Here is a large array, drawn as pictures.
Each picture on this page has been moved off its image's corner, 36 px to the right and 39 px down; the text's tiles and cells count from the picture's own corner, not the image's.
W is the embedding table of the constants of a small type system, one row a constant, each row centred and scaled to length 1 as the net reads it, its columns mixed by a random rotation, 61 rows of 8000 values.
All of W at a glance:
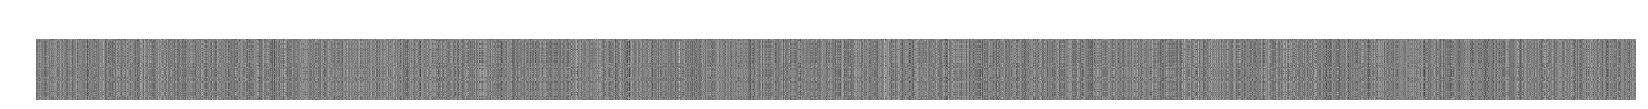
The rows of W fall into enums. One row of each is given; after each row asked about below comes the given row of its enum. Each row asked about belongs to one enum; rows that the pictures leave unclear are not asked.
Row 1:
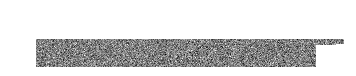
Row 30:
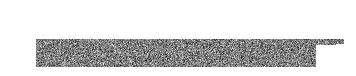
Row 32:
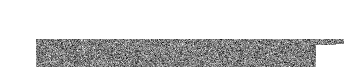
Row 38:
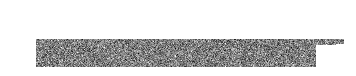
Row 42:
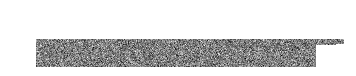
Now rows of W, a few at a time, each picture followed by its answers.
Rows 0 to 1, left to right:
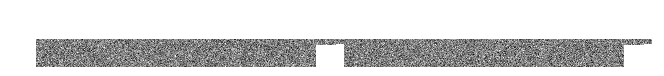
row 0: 38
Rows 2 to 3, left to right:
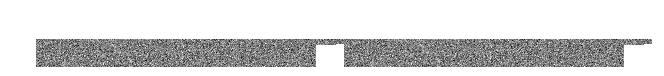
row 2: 30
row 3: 30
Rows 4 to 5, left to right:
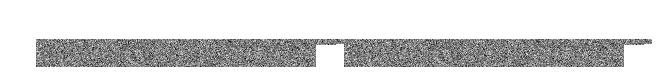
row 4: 42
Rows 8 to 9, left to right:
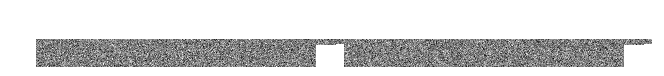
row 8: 30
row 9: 42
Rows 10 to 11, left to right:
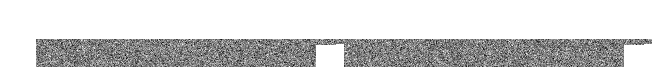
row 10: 32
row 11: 42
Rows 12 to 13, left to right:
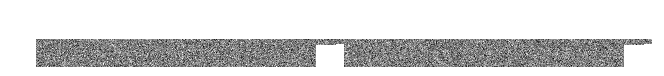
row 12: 30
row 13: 42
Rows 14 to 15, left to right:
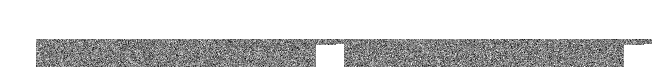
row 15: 30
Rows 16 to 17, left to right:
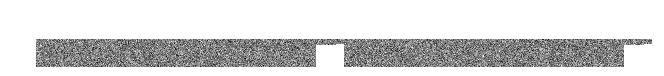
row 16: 42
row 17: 38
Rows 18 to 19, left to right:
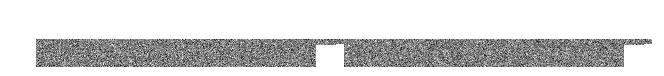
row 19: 42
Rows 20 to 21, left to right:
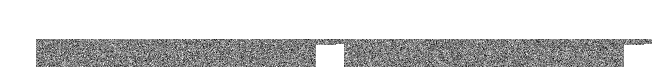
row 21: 42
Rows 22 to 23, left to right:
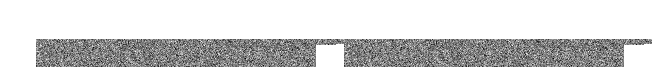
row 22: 42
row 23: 42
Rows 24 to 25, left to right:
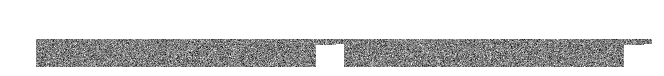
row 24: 1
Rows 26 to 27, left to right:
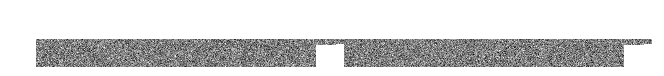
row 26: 38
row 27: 1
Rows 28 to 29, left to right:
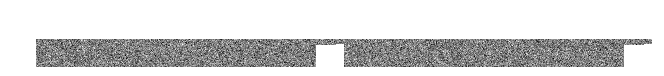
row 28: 32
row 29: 42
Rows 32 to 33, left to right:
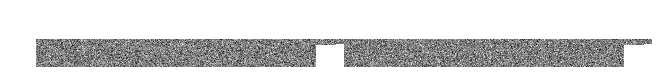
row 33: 30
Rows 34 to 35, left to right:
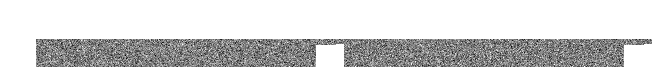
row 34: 32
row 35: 30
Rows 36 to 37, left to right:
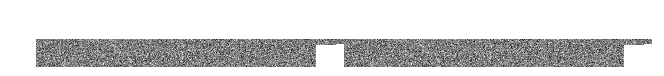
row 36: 30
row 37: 30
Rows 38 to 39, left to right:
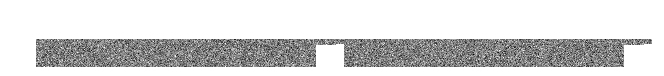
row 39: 1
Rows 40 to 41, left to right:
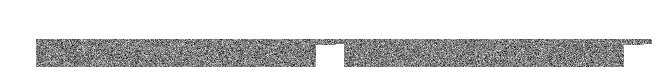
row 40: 32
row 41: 1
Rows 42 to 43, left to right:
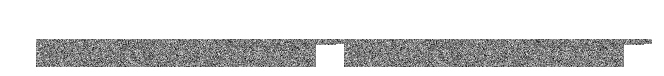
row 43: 42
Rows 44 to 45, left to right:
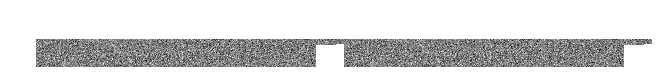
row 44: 30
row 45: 30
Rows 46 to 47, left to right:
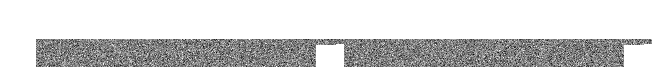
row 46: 30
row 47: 1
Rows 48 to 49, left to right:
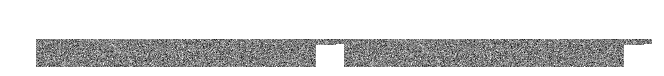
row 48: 30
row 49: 30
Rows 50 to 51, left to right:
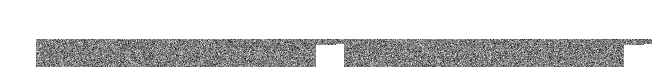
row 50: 42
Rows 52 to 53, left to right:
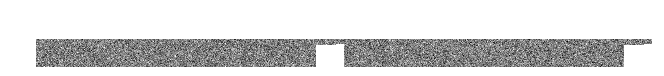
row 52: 38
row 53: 32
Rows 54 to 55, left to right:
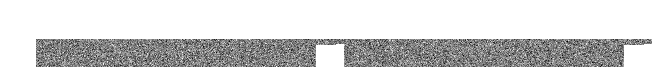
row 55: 32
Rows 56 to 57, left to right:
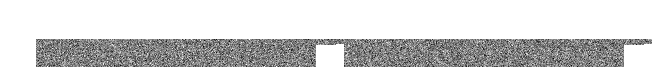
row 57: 42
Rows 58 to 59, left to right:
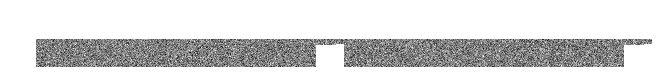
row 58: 1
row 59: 38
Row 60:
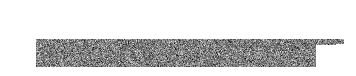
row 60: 42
